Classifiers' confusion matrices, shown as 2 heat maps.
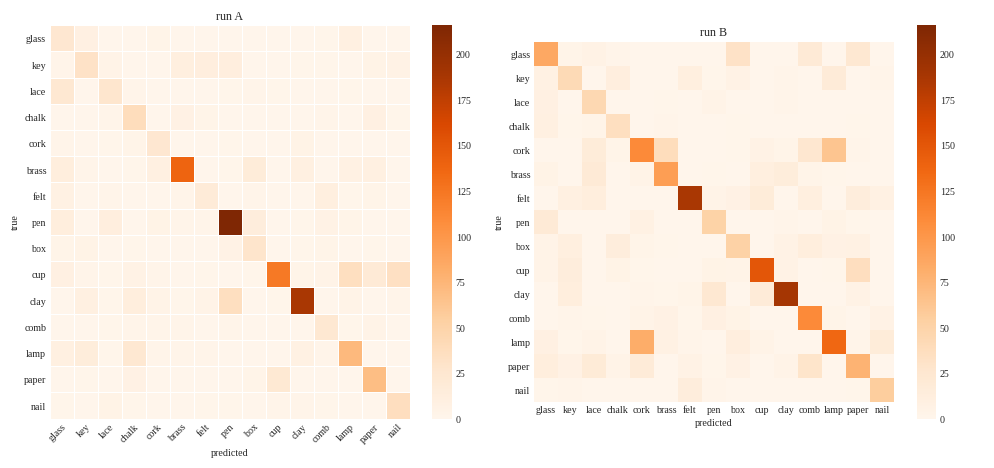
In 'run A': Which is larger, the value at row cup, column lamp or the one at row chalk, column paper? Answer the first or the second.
the first
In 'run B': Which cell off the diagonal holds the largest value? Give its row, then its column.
lamp, cork
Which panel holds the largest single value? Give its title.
run A
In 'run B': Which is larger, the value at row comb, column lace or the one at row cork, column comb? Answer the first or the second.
the second
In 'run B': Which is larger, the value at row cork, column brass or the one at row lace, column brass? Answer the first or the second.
the first
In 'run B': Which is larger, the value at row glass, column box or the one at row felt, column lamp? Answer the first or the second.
the first
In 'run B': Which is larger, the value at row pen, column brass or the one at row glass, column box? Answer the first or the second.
the second
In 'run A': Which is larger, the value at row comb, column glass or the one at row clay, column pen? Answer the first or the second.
the second
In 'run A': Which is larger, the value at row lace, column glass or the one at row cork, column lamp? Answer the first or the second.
the first
